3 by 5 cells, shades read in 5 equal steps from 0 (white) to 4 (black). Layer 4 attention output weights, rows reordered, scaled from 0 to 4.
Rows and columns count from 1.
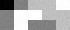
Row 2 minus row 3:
0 0 -2 -1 0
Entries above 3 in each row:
1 0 0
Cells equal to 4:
1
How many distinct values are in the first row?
4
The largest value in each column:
4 2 2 2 1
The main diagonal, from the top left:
4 0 2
